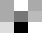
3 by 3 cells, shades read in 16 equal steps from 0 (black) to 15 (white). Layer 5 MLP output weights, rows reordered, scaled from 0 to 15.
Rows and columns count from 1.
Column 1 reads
10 10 13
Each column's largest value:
13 15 15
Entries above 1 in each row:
3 3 2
